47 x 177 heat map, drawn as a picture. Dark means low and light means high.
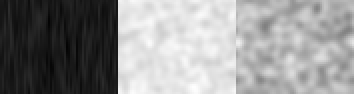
It is made of 1 by 3 panels. Panel 1,1: very low, streaked downward, faint in contrast. Panel 1,2: very high, blotchy, faint in contrast. Panel 1,3: high, blotchy.
